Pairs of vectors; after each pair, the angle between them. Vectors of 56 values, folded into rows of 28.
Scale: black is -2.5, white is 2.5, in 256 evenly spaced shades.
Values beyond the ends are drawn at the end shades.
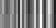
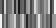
orthogonal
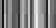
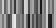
partly opposed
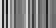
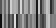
partly opposed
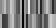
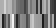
partly aligned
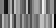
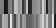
nearly parallel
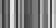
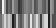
partly opposed
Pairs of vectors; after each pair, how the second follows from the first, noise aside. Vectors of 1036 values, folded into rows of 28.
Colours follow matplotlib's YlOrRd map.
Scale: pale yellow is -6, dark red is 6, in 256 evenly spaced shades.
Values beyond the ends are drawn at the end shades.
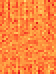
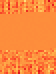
partly zeroed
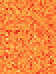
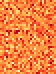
scaled up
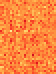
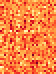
scaled up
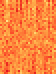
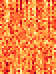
scaled up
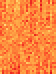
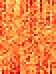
scaled up
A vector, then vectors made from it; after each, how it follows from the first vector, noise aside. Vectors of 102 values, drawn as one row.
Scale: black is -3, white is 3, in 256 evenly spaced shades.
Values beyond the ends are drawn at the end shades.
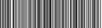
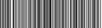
copied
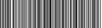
copied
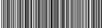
reversed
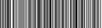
copied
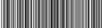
reversed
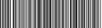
copied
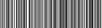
wrapped around
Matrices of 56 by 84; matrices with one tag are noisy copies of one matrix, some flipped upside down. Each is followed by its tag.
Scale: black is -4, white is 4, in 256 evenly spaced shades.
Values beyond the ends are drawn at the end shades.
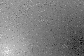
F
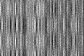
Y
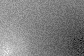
F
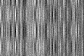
Y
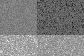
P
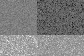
P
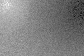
F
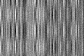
Y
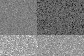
P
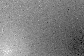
F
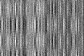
Y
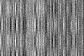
Y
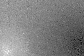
F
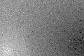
F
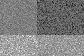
P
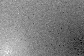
F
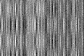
Y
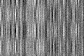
Y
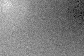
F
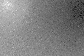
F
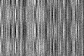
Y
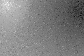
F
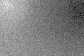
F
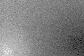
F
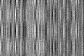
Y
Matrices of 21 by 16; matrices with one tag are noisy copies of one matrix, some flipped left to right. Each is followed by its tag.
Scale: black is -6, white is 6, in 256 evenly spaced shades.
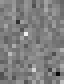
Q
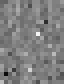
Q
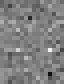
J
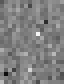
Q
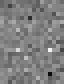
J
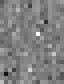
Q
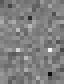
J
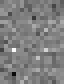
J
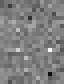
J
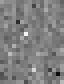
Q
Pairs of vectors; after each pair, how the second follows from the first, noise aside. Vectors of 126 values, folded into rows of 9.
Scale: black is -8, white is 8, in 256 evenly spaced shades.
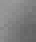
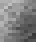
scaled up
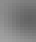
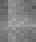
wrapped around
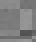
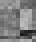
scaled up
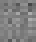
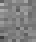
wrapped around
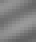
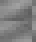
wrapped around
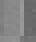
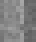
wrapped around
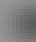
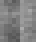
wrapped around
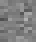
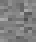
negated
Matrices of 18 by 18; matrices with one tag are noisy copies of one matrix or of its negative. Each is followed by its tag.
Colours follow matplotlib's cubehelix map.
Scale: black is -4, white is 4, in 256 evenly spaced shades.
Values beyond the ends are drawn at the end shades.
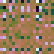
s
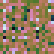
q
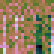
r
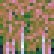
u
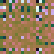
s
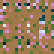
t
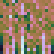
u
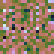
q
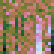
r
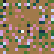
t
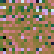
s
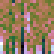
u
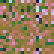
s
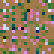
q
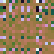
s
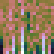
u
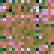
s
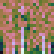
u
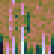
u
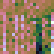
r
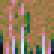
u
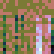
r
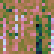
r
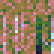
r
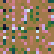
q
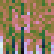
u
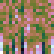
u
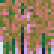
u
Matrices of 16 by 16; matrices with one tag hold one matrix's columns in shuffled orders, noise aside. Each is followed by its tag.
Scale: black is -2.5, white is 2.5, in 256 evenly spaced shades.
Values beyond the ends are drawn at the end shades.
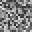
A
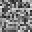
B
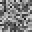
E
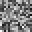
E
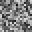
E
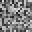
B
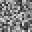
E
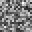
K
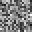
E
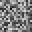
K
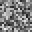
K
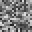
E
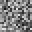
K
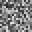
A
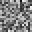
E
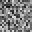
A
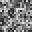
B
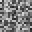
K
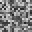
K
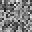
E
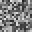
E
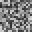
A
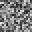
A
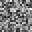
B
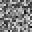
A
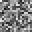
K
